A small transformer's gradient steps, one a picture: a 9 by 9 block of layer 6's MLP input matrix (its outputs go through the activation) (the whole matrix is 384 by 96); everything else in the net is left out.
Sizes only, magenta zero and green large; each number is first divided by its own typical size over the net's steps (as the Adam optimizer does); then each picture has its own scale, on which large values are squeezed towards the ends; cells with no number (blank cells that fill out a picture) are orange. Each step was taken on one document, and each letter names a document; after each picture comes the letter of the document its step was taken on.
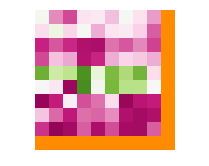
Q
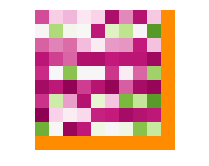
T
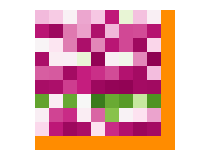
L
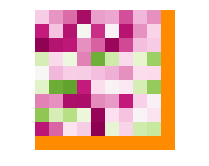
Q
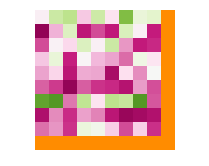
L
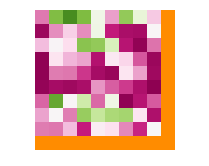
L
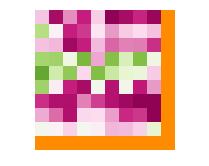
Q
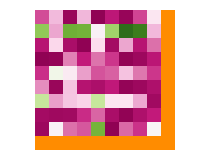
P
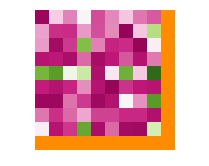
T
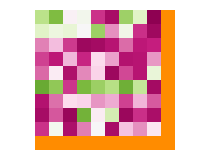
Q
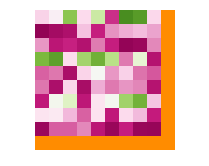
L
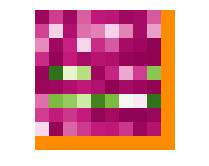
P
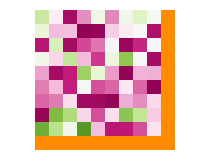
L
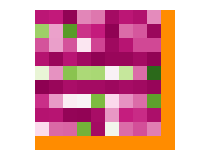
P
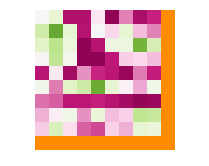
Q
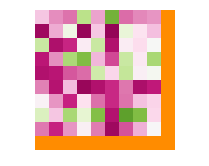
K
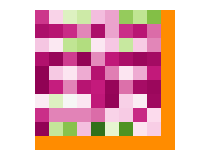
T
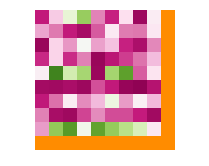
T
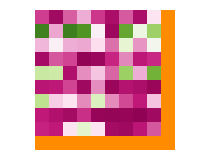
P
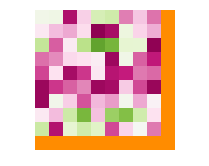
K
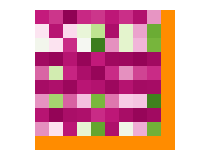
P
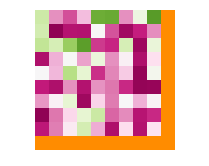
K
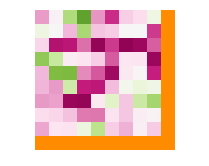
Q
